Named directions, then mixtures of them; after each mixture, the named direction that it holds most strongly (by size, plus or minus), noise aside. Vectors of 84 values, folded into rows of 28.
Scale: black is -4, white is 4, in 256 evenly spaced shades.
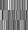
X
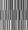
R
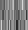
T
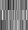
X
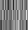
R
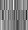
T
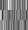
X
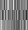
R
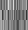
X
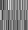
X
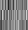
X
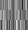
T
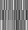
T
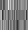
X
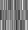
T
